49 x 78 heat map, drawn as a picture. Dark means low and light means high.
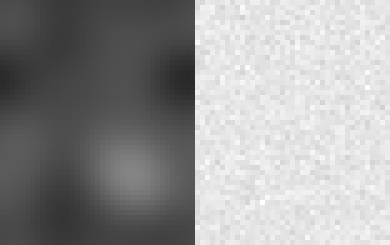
The table splits into one row of 2 panels. Panel 1,1: low, smooth. Panel 1,2: very high, fine-grained, faint in contrast.
